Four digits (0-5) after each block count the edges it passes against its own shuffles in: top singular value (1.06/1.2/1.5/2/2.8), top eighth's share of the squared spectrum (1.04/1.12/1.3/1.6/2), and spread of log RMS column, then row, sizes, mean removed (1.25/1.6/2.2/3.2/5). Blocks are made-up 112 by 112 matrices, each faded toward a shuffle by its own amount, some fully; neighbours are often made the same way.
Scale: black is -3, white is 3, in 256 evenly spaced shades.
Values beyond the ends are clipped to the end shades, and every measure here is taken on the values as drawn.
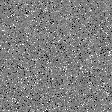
1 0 0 0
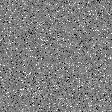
2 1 0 0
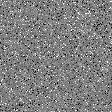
0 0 0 1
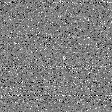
2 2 0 2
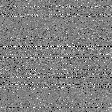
3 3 0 4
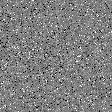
0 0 0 0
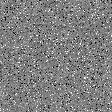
0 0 0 0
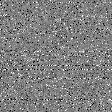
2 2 0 2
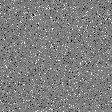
0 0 0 0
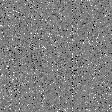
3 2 1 0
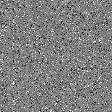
3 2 1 0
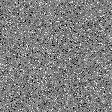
1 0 0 0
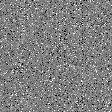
3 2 1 0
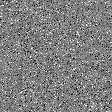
0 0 0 0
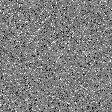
0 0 0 0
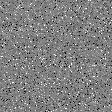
0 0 0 1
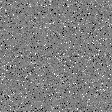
0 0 0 1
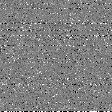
3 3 0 3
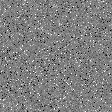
0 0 0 0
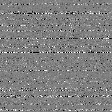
3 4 0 4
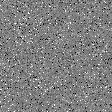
0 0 0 1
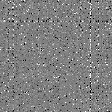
4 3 2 1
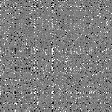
4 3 2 2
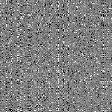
4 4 3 2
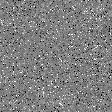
2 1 1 0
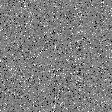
2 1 1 0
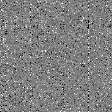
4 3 2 1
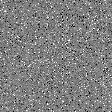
3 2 1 0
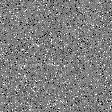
2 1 1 0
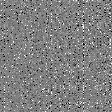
4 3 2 1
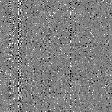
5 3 3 1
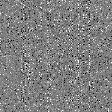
4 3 3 1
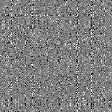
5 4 3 2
